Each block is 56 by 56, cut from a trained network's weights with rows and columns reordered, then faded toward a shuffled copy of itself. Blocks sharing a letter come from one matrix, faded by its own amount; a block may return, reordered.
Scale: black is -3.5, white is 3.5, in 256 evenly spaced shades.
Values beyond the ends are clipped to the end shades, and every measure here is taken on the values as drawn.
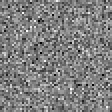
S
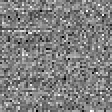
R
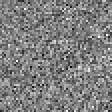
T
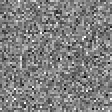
S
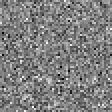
S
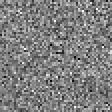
T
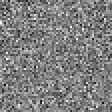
T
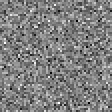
S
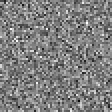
T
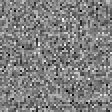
R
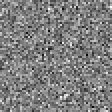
T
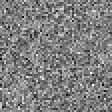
T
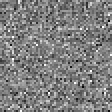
R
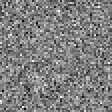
T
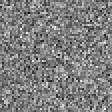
T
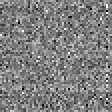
R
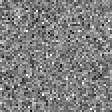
S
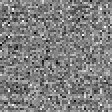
R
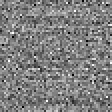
R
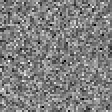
T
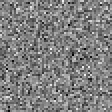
S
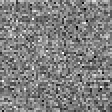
R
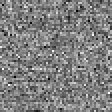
R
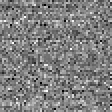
R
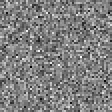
T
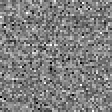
R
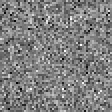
S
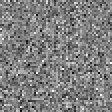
S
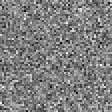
T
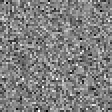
T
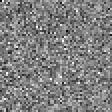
T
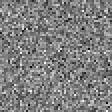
T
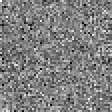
S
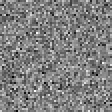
S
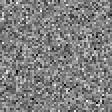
T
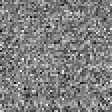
R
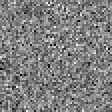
S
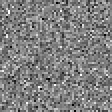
S
